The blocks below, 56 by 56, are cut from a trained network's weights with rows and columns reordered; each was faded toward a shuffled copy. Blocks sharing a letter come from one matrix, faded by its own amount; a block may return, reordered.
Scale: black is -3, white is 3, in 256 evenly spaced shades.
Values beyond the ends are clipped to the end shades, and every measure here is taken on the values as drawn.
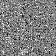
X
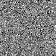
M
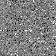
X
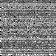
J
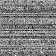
J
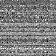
J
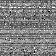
J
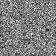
M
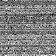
J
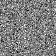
M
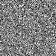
M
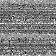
J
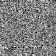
M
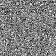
M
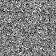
M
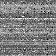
J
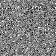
M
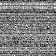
J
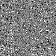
X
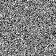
M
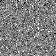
X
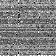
J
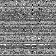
J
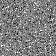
X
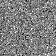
M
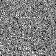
M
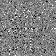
X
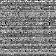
J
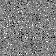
X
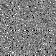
X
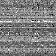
J
